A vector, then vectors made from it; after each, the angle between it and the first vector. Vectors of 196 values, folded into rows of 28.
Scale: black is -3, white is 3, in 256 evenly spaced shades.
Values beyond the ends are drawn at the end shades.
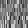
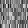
orthogonal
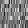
orthogonal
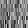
nearly opposite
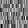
partly opposed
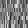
nearly parallel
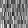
partly aligned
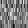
partly opposed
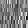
partly opposed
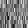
nearly opposite
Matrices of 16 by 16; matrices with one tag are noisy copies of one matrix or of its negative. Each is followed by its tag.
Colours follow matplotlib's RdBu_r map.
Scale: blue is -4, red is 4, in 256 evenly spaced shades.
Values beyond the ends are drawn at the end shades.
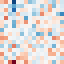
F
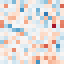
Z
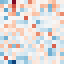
F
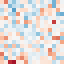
F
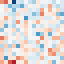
F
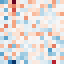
F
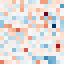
Z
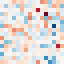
Z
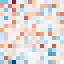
F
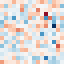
Z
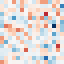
Z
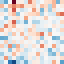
F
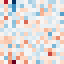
F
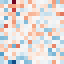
F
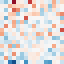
F
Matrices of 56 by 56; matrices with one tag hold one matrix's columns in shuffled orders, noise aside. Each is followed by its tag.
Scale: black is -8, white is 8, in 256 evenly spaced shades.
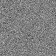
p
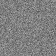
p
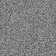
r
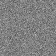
p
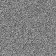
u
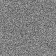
u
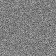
u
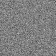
r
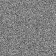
r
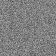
r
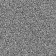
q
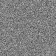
q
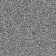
u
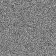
u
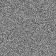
p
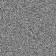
p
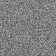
r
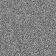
r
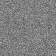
r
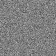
q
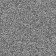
r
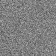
q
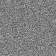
u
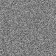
r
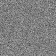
u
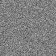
q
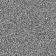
r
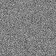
r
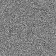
u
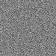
p
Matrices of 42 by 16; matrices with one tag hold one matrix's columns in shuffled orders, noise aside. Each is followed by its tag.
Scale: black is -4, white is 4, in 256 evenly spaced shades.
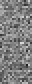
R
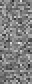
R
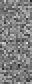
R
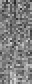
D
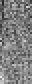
D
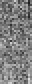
D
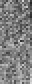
D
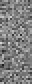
R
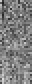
D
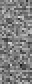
R
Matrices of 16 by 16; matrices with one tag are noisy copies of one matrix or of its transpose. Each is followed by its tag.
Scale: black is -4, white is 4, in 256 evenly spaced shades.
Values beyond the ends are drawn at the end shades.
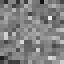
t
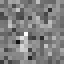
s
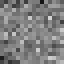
t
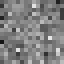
t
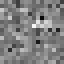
s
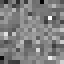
t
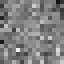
t
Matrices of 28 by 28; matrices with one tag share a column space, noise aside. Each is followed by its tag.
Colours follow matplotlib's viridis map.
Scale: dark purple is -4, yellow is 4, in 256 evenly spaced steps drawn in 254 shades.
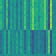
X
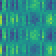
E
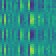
E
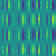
E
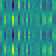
E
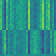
X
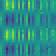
E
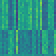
X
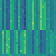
X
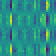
E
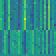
X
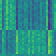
X
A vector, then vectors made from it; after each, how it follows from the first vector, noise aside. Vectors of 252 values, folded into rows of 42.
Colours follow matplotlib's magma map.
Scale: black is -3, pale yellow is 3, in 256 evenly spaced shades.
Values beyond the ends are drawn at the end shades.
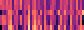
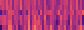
shrunk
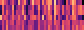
reversed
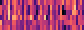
wrapped around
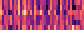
wrapped around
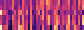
negated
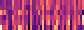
negated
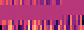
partly zeroed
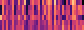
reversed
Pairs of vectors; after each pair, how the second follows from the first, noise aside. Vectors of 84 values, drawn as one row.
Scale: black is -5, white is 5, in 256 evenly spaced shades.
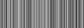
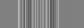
partly zeroed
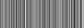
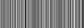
negated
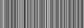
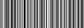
scaled up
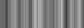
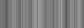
shrunk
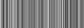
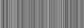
shrunk
